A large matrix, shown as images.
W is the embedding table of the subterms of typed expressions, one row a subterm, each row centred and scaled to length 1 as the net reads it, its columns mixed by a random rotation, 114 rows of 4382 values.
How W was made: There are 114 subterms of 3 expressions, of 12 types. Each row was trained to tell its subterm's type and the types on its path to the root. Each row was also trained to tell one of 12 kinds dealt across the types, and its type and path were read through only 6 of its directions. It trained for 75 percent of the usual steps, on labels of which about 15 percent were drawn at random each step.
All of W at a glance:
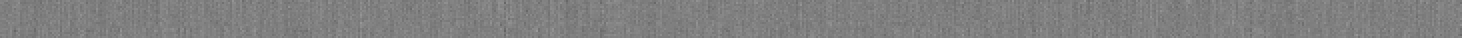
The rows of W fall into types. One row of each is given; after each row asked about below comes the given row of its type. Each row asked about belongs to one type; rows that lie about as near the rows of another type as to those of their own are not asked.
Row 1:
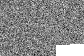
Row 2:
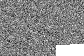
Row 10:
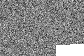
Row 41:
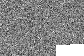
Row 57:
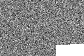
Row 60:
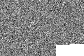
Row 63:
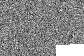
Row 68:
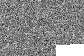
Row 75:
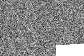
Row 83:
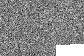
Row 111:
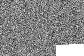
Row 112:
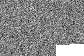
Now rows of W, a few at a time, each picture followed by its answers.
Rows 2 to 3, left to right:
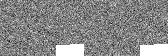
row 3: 60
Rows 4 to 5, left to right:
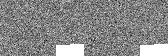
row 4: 41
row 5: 57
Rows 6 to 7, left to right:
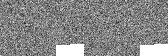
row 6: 83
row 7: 10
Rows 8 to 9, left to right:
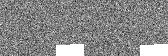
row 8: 41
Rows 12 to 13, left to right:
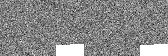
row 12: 112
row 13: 1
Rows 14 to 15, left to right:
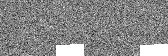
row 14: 2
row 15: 57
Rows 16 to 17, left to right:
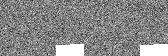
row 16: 2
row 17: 112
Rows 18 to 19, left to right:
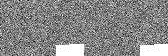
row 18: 111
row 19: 41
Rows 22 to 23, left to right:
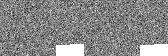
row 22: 63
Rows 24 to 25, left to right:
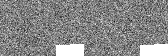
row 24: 68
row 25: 75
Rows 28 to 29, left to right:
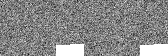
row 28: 10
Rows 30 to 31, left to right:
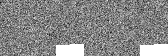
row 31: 112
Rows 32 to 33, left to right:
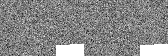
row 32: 2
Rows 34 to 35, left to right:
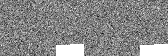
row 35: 2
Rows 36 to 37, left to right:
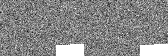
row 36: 63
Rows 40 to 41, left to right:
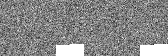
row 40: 75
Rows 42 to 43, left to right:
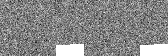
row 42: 68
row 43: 1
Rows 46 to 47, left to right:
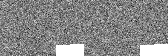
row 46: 68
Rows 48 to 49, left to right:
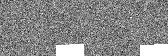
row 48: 111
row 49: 41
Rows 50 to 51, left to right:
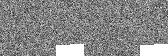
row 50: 63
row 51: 57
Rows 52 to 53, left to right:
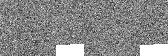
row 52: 83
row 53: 111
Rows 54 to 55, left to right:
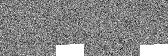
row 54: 111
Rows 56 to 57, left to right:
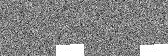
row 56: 60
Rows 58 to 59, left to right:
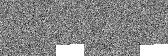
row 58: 60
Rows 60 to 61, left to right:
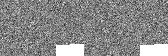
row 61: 10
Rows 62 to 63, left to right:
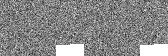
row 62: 63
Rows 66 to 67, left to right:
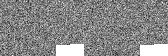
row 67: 83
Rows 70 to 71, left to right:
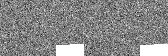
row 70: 63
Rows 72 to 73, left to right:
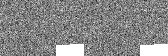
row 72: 63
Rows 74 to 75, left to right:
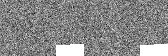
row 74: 68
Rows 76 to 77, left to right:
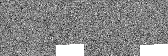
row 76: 111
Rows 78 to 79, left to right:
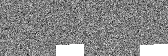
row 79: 112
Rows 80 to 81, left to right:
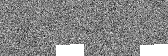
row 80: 68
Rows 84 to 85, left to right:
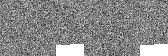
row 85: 83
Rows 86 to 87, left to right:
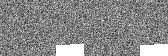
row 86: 57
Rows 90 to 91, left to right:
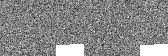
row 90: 112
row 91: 83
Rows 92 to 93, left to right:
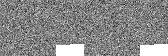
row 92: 112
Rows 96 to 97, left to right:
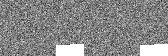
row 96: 41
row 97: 10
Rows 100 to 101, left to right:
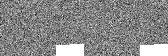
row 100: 111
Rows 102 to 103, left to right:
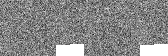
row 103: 83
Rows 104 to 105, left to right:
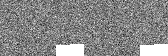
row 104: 68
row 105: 83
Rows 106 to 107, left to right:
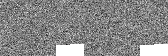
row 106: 41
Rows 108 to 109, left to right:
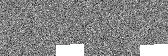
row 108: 10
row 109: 68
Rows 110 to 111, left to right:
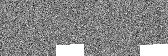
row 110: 112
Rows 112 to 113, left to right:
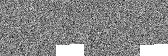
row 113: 57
